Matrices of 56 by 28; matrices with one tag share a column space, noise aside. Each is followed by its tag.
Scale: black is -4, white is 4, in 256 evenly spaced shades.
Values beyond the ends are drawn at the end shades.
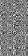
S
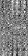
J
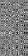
S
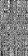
J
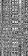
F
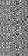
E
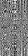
J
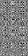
E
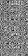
E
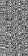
E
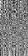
J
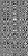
E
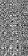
S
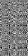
S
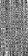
F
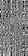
J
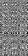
S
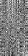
F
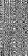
F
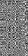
E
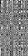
J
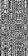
J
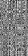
J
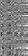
S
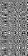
S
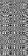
S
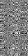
S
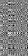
S
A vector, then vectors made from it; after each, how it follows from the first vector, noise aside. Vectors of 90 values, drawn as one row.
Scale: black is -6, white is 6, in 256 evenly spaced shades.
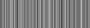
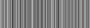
wrapped around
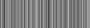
wrapped around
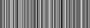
scaled up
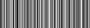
scaled up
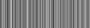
wrapped around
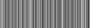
wrapped around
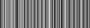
scaled up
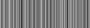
wrapped around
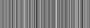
wrapped around
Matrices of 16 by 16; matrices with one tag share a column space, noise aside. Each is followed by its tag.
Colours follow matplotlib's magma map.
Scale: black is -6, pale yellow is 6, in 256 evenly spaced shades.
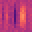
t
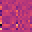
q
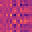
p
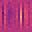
t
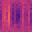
t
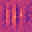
t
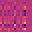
q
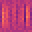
t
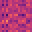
p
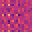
p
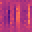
t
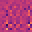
q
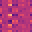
p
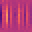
t
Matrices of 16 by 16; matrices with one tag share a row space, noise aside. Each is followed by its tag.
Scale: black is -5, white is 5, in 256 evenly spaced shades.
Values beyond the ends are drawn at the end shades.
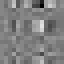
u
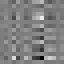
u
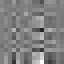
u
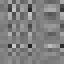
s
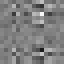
u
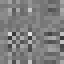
s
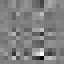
u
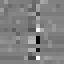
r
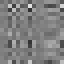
s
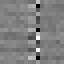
r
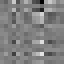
u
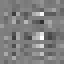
u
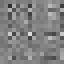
s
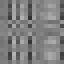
s
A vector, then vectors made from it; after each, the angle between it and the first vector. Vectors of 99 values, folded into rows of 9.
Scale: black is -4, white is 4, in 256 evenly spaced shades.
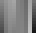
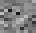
orthogonal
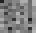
partly opposed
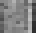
nearly parallel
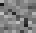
orthogonal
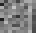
partly aligned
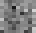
partly opposed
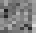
partly opposed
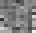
partly opposed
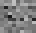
orthogonal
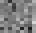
partly opposed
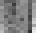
nearly opposite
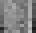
nearly parallel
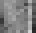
nearly parallel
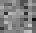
partly aligned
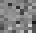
partly aligned
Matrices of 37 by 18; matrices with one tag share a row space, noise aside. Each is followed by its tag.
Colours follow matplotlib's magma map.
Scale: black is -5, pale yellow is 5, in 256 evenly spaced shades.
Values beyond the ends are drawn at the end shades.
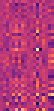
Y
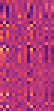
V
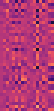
Y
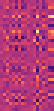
Y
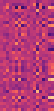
Y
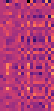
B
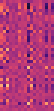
V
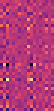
V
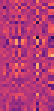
Y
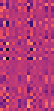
V
